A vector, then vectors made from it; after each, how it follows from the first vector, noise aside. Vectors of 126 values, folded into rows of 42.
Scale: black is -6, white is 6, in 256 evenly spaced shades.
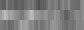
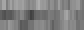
negated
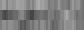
negated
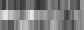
scaled up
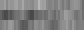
negated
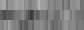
negated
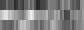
scaled up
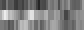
scaled up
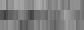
negated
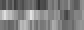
scaled up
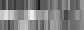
scaled up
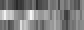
scaled up
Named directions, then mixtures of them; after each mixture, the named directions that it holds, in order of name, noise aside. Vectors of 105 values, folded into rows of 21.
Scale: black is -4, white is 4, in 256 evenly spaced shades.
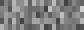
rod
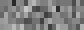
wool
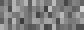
rod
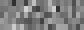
wool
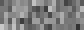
rod, wool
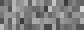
rod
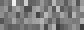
rod, wool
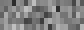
wool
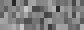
wool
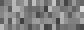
rod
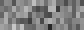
rod, wool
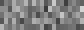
rod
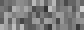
rod, wool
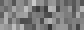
rod, wool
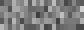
rod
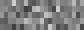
wool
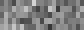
rod, wool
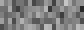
rod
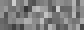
wool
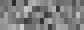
wool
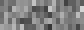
rod, wool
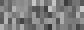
rod, wool
